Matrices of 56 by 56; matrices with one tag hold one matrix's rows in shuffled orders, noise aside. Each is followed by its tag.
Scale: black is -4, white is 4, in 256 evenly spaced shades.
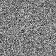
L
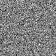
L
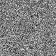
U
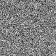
U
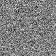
U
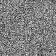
L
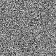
U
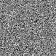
U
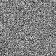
L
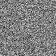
L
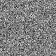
L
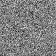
U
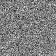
U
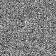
L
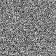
U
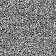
L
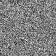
L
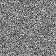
U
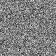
L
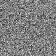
L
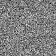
L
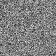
L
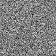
U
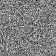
U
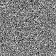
U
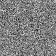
U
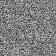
L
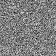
U
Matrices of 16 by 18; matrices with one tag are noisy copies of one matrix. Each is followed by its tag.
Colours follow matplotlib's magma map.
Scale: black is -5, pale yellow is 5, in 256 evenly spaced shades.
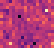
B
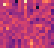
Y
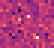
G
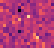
G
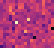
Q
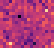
B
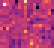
Y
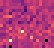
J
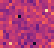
B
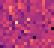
Q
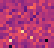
J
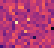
Q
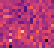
J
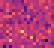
J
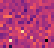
J
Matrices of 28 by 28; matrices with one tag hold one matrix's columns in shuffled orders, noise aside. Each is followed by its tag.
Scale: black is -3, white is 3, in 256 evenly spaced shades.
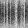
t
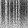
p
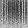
p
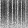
p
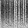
p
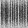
t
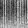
p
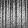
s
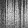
s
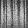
s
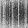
t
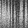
s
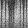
s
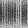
t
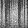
s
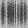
t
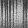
s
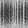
t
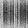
t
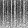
p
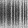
t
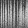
s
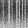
p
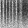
p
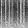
p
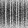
t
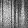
s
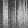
s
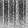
p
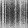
t
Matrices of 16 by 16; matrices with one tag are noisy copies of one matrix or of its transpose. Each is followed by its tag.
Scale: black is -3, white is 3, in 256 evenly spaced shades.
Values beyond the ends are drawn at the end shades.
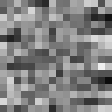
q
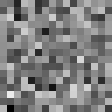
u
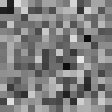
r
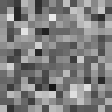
u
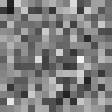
r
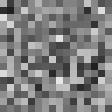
r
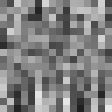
q
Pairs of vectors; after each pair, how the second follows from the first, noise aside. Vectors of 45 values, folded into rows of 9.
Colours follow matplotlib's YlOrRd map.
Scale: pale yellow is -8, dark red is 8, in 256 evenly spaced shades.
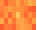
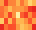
scaled up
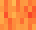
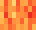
scaled up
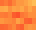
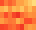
scaled up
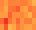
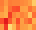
scaled up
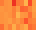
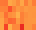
reversed
